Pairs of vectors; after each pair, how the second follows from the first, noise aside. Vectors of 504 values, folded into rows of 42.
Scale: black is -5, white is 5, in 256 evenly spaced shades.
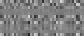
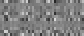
reversed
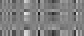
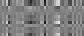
reversed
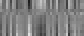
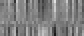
reversed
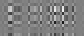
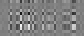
reversed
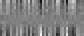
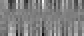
reversed
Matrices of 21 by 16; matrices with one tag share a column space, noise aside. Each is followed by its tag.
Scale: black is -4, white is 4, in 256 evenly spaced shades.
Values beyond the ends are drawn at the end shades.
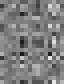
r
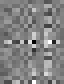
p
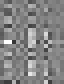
p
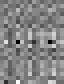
p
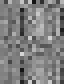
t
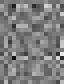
r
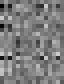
r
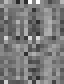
t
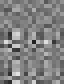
p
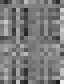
t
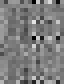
t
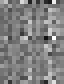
t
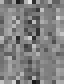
t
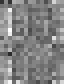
t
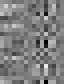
r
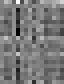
t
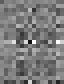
p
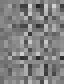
r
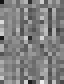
t
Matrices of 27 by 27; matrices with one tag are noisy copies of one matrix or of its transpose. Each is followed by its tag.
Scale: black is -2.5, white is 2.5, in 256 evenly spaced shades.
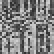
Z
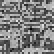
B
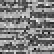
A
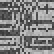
Z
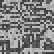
B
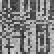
Z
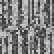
A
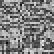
B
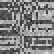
Z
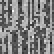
A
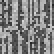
A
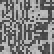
B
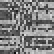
Z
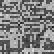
B
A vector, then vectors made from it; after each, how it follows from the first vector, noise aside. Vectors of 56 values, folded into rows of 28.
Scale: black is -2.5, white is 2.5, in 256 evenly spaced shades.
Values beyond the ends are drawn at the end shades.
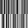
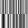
sign-scrambled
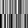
negated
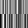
negated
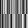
wrapped around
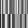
sign-scrambled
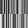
copied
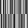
wrapped around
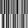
copied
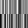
negated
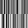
copied
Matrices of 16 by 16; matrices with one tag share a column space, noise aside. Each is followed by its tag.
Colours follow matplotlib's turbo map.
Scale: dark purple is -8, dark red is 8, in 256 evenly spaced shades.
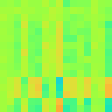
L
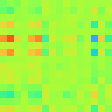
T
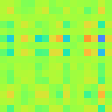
T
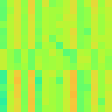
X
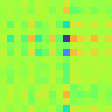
T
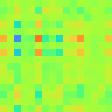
T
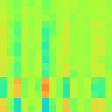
L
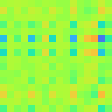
T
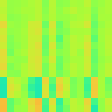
L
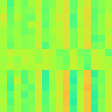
X
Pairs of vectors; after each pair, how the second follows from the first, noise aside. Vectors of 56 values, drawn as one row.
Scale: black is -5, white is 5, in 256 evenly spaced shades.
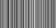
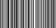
scaled up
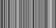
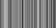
reversed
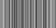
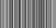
reversed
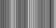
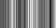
scaled up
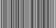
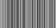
reversed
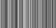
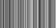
reversed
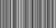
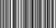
scaled up
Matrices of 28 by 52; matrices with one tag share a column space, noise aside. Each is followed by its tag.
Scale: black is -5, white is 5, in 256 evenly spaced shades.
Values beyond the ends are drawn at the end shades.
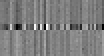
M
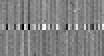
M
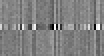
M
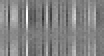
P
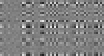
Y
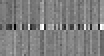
M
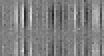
P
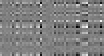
Y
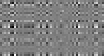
Y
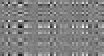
Y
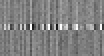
M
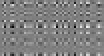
Y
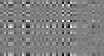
Y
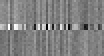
M
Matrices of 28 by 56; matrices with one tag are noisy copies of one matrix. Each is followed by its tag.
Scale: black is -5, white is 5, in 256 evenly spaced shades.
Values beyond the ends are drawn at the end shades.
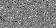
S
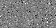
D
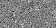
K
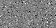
D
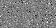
D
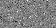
S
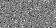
K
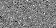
S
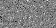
S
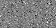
D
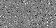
D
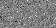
S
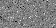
S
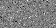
S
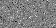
S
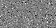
D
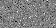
S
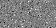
K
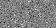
K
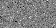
S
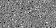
K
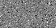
D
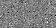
D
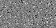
D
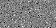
K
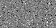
D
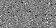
D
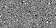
D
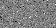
S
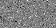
S
